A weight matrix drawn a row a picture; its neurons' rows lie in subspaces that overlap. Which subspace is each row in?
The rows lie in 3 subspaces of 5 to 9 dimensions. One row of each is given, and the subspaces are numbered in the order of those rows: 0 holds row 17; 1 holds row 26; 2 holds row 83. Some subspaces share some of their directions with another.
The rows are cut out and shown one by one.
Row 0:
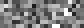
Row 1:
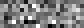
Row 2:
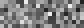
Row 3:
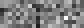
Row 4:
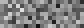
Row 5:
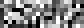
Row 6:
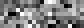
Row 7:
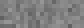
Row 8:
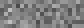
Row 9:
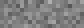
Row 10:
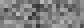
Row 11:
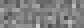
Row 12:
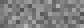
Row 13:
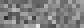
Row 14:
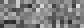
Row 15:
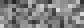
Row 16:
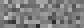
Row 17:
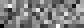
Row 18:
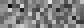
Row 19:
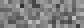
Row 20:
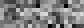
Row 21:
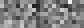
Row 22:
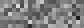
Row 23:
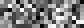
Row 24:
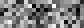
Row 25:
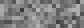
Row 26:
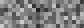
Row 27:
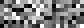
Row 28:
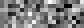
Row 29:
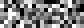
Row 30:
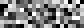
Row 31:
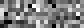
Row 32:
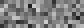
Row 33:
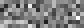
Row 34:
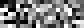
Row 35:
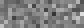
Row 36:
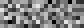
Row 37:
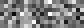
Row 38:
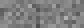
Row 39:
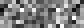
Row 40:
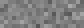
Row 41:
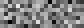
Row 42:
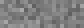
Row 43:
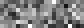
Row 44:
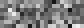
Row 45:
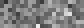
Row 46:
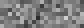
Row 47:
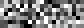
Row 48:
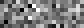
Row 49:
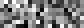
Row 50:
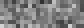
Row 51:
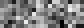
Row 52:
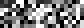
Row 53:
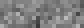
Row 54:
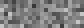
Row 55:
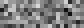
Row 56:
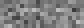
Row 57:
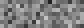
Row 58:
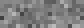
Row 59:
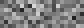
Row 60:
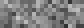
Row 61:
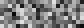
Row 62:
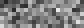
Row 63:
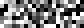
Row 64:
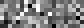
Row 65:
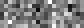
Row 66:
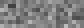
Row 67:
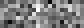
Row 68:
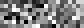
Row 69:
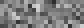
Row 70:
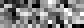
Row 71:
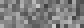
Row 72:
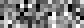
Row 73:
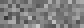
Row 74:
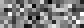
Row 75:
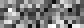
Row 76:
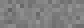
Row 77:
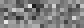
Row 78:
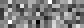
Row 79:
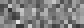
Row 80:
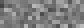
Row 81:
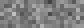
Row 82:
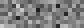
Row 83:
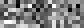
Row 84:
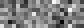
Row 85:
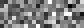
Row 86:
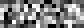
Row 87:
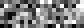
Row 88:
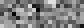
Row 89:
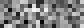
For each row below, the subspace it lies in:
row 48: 2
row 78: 2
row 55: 0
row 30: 0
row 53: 2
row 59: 2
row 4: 2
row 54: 0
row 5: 2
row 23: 0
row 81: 1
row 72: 1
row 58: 1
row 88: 1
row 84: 0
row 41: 2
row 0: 0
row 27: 2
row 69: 1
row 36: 2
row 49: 0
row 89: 0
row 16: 2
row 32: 1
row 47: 1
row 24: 1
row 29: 0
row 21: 0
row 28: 0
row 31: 1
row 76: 1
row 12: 1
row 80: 0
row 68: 2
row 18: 0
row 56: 0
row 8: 1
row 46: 2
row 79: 0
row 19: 2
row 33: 1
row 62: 0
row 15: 0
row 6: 1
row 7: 0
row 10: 0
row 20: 0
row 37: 1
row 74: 0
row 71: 2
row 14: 2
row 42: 2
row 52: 1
